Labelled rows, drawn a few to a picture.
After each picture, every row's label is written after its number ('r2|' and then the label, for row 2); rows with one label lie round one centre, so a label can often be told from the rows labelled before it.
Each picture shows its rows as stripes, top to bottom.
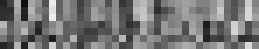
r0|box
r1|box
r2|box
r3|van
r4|van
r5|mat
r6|box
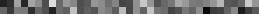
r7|box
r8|mat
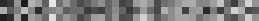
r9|box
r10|van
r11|box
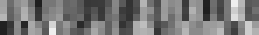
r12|van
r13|van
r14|van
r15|box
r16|box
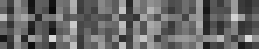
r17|mat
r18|mat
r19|van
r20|mat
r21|mat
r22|box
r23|mat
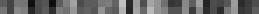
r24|mat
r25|mat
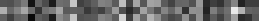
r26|mat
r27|van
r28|mat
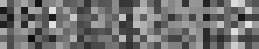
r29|van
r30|box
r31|mat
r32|box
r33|van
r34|mat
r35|van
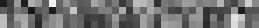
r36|box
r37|mat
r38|van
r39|van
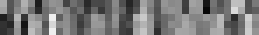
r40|van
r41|van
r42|box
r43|box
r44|box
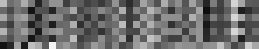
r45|van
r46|mat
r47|van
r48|mat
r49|van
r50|mat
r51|box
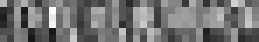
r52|van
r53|box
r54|box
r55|box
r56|mat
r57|mat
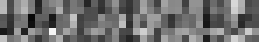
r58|van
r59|van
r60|mat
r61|mat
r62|box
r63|van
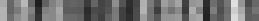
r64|van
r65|van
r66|van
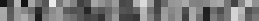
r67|box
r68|van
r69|van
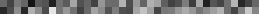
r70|mat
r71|box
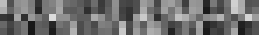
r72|van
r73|van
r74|box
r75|mat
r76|mat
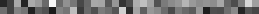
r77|box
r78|mat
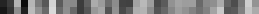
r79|box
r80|box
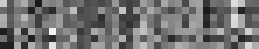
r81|van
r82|mat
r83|van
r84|van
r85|box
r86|mat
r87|box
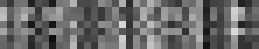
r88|mat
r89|van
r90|van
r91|mat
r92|van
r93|mat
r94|mat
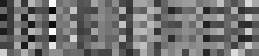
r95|box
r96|mat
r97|box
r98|mat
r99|box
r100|mat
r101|box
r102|van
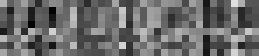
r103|van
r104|mat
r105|mat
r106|mat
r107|box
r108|van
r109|mat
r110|van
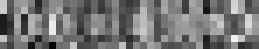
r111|van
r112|van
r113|box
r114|box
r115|box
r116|van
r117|mat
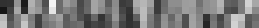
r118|box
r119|box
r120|van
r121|van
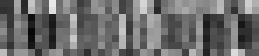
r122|box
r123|box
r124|mat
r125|mat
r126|mat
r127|mat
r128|mat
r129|van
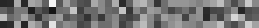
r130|box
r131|mat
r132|van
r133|box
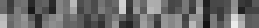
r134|mat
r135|mat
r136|van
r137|van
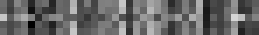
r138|mat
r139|mat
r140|van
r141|mat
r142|mat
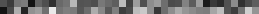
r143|mat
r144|box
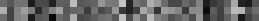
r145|mat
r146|van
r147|mat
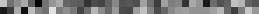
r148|van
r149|box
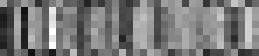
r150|van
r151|box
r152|box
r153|box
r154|box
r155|box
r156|box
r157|mat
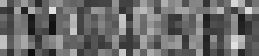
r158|van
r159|box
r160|mat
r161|mat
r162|mat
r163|van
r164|van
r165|mat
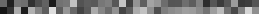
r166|mat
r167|box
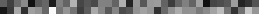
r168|mat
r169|box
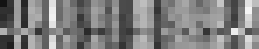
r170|box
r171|box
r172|box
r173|box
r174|van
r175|box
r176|box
